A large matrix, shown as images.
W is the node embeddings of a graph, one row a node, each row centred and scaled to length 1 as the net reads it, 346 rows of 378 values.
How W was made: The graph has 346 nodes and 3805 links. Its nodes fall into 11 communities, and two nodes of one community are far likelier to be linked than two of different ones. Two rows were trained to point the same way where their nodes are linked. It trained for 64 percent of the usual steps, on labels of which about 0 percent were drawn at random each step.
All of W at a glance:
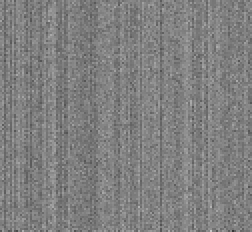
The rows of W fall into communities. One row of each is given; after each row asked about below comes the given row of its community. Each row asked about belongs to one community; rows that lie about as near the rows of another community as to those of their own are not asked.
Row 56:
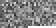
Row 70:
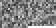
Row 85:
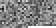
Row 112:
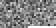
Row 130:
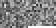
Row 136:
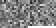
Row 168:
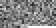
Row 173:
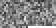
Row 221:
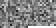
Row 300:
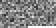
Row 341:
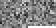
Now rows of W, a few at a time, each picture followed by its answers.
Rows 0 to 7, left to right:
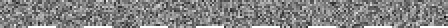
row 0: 173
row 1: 221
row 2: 130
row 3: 56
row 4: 221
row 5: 70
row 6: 173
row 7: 221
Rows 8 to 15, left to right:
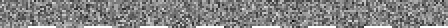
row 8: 221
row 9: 168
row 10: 136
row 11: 173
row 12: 56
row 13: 136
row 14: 56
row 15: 56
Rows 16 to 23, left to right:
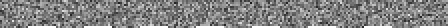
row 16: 70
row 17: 300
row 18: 85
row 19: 85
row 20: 112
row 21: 70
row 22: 173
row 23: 300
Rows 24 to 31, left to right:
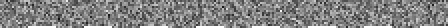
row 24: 173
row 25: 300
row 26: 136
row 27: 112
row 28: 300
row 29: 168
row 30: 112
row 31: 85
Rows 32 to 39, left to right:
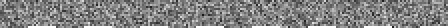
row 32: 112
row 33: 168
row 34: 173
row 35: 221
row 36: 56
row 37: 173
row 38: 136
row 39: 70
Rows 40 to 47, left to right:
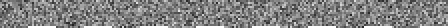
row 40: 70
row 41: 130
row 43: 341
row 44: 136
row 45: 85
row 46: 56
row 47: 136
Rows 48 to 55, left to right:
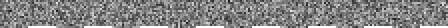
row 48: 168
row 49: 112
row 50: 221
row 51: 136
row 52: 300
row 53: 341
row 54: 300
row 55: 136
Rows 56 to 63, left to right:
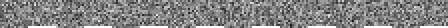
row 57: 173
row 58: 300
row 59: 70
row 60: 221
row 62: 221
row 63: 70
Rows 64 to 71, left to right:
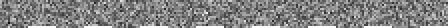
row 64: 130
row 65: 85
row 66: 130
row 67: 341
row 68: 168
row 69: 136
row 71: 168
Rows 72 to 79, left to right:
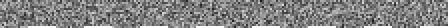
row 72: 221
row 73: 136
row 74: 112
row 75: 168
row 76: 70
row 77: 70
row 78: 300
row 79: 130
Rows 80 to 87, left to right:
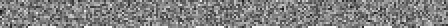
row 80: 112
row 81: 221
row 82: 168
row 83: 221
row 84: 85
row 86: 173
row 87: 130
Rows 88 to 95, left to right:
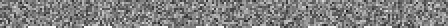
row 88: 341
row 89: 130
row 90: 112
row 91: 136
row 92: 221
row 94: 221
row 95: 130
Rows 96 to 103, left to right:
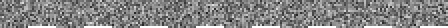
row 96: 130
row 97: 341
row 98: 70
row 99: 130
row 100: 168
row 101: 70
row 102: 341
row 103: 221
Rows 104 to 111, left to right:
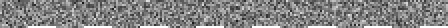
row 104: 70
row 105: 168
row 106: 130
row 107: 173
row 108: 136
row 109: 300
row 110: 221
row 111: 112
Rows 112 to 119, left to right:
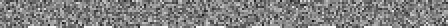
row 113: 136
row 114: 173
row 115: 85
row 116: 168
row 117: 173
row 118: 130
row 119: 70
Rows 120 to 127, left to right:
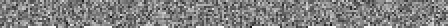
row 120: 136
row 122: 130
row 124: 56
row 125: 130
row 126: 300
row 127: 136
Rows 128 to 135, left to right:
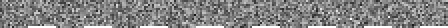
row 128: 56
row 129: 168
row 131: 112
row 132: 221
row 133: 85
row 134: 173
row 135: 341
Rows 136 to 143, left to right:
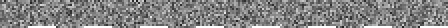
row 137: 85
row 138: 112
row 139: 70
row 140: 85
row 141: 173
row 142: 130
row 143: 130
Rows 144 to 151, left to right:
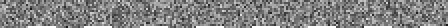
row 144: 136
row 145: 112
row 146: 85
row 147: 130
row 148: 85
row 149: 221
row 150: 56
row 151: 85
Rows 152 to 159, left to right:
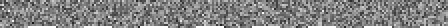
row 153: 85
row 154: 85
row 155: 70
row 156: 56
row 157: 85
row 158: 173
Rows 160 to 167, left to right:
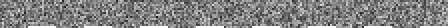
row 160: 341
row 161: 168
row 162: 136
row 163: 136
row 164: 85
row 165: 221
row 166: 85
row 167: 112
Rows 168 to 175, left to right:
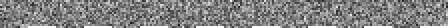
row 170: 341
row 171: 221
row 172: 221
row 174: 221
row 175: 173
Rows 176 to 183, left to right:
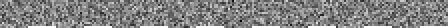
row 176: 173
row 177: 221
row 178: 130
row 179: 168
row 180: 56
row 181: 341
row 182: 70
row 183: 130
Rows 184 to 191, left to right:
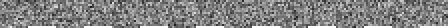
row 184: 300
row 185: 221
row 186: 112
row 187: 112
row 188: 70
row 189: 112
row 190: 85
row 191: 168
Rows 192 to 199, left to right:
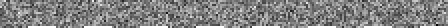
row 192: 112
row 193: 130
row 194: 136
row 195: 300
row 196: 173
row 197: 221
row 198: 221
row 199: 85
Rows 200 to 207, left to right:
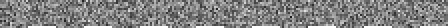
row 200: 85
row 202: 136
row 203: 221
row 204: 221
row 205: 56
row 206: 130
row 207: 136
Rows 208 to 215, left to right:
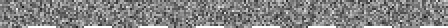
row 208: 168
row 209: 130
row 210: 136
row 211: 300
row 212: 341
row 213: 112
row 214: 221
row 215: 85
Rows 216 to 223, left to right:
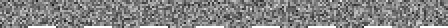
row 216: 70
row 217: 56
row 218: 221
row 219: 168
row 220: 300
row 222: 70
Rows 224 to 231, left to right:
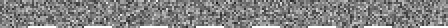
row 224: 341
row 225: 173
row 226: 130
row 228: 130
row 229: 173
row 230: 70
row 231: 85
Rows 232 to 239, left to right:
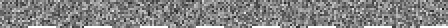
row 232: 70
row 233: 130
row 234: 136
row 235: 70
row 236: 130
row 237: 221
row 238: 168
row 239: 56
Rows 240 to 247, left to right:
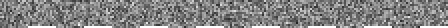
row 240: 130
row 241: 112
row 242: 130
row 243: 221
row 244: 300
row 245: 56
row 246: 85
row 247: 70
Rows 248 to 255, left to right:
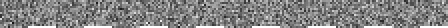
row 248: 56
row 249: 168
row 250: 112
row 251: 130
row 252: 341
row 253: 70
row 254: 70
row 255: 173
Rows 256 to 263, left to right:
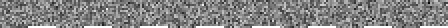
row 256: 70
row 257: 173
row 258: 56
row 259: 70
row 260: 173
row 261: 341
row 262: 130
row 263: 70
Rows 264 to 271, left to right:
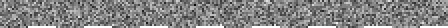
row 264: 173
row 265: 70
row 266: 56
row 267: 136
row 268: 221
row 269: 221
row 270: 300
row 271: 341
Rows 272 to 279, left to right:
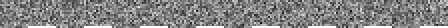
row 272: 168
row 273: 136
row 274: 300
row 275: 70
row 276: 85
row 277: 70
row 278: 112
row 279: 85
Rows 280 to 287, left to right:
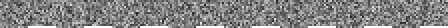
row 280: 173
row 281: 221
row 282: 173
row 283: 173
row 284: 70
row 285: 112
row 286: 341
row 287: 130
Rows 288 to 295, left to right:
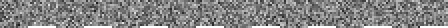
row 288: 130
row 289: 168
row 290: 221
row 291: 112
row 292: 70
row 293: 300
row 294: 70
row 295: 173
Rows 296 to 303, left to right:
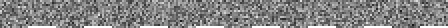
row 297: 130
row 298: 130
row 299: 85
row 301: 221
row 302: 168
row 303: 130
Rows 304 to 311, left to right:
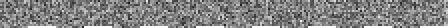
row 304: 168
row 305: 173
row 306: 70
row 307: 56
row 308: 341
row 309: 341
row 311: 173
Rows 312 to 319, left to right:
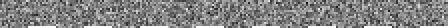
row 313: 85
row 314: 56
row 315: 112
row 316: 130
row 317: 56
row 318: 85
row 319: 300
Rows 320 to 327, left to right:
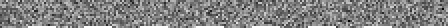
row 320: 85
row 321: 300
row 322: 70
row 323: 221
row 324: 168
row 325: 130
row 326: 168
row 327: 130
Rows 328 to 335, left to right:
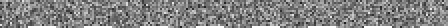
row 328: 56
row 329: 221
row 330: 112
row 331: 341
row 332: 168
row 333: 341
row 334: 136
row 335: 56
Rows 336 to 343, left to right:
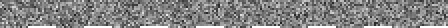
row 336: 341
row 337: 112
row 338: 70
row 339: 173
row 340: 85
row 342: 70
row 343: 136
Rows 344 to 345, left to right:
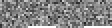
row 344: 168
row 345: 341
